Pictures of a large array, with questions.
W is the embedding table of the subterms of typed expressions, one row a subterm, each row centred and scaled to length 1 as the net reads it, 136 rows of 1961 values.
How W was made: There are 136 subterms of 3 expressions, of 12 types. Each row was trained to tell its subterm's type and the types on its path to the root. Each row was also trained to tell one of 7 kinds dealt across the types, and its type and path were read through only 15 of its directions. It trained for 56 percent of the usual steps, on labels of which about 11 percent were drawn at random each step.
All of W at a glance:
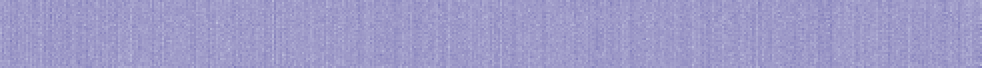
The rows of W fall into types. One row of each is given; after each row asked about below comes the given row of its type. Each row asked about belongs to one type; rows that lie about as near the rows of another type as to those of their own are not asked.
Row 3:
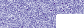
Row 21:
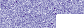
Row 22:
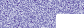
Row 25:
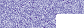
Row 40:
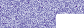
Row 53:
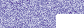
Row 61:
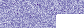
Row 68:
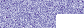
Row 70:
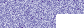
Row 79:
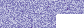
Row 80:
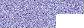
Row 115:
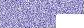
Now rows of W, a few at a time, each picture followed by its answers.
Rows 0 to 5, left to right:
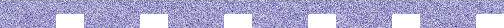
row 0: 21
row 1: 22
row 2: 115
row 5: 68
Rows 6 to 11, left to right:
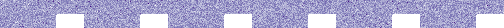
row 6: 80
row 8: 22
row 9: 22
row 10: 115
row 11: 79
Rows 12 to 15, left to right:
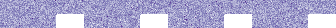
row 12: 80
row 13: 3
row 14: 79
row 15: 22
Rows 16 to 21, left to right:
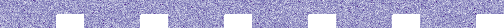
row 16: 79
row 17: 25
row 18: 68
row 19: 80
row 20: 53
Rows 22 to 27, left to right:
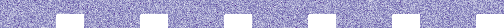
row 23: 68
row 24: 70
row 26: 70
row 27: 61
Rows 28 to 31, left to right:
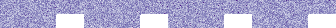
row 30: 53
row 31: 21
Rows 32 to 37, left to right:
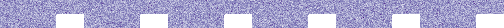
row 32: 70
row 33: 21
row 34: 115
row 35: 53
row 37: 80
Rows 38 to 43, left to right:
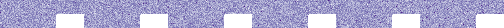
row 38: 115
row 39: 68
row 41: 22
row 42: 61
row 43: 70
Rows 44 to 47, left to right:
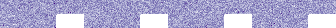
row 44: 3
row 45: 79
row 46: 40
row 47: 25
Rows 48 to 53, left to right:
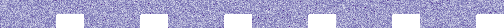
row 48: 40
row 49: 70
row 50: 53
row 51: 61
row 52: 79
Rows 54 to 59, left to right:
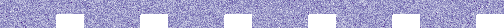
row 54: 80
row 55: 53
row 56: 80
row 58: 21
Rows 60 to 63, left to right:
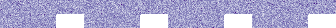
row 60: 68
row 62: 115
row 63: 68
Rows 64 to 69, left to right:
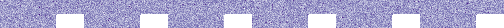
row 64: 3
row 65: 70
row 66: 22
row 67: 53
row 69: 3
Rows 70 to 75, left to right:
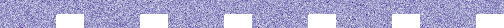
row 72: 22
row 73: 68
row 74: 79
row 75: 115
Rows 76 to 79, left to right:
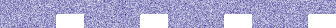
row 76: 3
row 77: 53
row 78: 68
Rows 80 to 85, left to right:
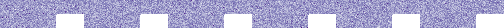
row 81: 22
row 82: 22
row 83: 115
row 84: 79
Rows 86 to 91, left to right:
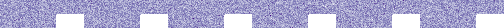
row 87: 79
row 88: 80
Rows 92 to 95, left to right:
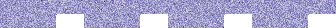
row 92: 53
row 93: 3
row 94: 3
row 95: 115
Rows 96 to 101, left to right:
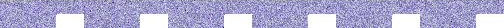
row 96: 22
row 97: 70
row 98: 3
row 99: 80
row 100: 80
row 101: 21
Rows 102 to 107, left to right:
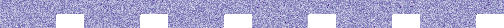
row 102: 61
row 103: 80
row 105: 53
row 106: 79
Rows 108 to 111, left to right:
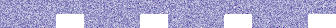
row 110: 53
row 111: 40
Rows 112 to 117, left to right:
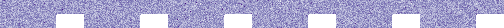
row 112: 61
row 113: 22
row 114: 80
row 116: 79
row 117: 21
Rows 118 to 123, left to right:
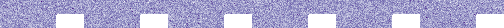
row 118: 53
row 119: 40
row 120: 79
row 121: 53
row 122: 22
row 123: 68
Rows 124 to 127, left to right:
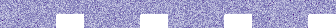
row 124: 3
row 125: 68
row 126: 40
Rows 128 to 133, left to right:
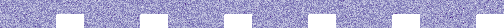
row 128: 21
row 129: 115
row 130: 115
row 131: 40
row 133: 21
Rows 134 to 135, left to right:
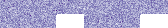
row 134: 68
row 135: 61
